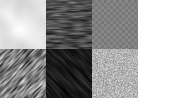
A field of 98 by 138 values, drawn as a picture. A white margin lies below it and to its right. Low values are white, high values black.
The table splits into 2 rows of 3 panels. Panel 1,1: very low, smooth, faint in contrast. Panel 1,2: high, streaked across. Panel 1,3: middling, checkered, faint in contrast. Panel 2,1: middling, slanting up to the right, strong in contrast. Panel 2,2: very high, slanting down to the right, faint in contrast. Panel 2,3: low, fine-grained.
